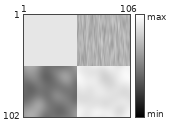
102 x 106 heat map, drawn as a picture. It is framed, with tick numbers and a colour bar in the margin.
The table splits into 2 rows of 2 panels. Panel 1,1: very high, flat. Panel 1,2: high, streaked downward, faint in contrast. Panel 2,1: middling, smooth. Panel 2,2: very high, smooth, faint in contrast.
